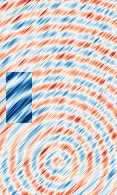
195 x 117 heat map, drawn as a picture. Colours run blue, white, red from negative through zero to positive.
Odd patch: lower, in the middle left. Ninth with the lowest average: middle left. Rings: centred on the bottom middle.
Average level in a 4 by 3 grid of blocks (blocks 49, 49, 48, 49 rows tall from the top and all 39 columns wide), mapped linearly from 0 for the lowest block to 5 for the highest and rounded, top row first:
545
145
055
454
